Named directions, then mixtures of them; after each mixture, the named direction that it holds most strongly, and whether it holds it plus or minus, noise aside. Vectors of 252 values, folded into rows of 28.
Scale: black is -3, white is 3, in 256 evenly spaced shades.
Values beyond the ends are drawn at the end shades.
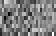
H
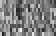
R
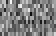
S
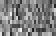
R, plus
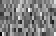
R, minus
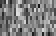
R, minus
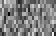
H, plus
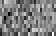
H, plus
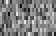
S, minus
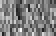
R, plus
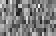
S, plus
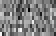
R, plus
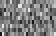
S, plus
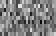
S, plus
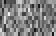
H, minus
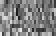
R, plus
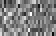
H, minus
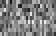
S, minus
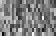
R, plus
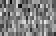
S, minus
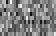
S, plus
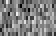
S, minus
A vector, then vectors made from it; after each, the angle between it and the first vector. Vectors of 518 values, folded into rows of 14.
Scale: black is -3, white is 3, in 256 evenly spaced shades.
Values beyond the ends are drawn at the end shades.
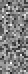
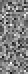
nearly parallel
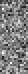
partly aligned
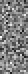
nearly parallel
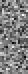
partly aligned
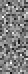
nearly parallel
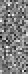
partly opposed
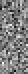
partly aligned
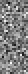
nearly parallel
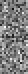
orthogonal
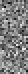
partly aligned
